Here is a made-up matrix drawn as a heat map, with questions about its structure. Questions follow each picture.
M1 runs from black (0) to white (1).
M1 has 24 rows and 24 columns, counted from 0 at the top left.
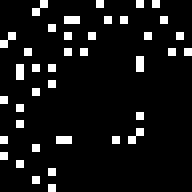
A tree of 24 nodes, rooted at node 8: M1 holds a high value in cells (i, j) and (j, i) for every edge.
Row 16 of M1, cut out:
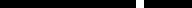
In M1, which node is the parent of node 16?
17
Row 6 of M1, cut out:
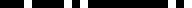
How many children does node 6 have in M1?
4
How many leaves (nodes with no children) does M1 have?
18
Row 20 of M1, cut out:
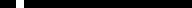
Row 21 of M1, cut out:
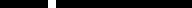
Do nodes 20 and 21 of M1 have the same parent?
no
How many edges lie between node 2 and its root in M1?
1
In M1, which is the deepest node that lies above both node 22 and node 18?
4
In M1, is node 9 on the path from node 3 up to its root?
no
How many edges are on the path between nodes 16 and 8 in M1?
2
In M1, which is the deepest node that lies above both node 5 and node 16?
17
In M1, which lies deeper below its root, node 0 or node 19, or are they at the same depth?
node 19
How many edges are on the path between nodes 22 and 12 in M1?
5
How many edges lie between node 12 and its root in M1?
3
